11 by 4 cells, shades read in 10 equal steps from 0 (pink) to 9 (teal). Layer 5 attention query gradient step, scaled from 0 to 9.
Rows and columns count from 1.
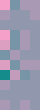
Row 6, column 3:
4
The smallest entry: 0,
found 2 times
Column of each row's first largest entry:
2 2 1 2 2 1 2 1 2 1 2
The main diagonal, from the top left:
0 4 4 4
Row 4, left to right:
0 5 3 4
